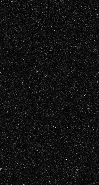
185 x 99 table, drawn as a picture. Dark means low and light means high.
Stripes: none. Slope: none. Grain: fine. Histogram: skewed, a long tail of high values. Average level on the scale: 10%. Mirror symmetry: none. Seam: none.
